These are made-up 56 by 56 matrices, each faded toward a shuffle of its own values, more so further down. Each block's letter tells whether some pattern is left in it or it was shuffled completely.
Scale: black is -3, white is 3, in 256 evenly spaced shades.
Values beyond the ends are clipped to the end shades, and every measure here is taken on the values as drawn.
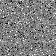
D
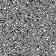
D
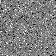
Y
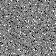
D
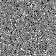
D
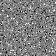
D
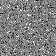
D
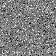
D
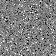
Y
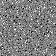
D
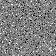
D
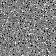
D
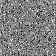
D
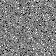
Y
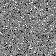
Y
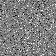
Y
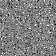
D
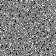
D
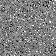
Y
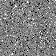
Y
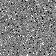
Y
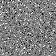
D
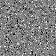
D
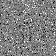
D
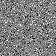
Y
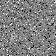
D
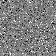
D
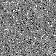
Y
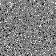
Y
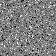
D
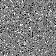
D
